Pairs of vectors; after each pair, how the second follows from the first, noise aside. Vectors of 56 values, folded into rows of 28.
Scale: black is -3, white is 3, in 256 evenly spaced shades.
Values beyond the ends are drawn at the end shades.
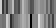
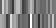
negated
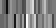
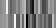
negated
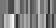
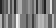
shuffled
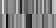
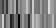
shuffled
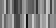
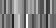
negated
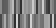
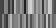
shuffled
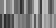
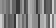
shuffled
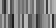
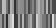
negated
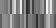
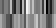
negated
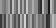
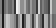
shuffled
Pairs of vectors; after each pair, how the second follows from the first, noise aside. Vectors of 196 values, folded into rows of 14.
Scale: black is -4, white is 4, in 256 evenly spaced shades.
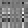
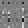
partly zeroed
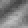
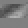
partly zeroed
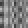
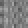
shrunk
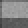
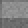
shrunk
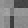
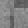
shrunk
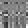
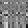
negated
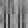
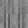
shrunk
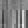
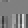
partly zeroed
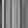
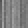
shrunk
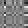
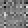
sign-scrambled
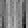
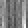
negated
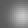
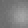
shrunk
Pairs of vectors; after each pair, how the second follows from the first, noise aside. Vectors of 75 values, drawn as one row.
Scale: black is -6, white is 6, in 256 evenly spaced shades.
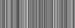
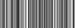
scaled up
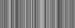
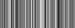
scaled up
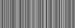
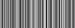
scaled up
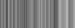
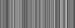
sign-scrambled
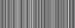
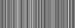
copied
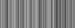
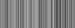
copied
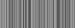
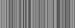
copied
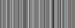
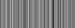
copied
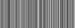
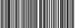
scaled up
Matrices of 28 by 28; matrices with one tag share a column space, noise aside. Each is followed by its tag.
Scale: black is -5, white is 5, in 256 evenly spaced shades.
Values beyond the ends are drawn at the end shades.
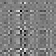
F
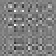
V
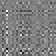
F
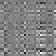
F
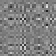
V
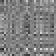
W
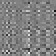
F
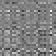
F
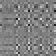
V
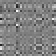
V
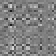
V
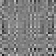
W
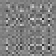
V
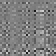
F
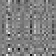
W
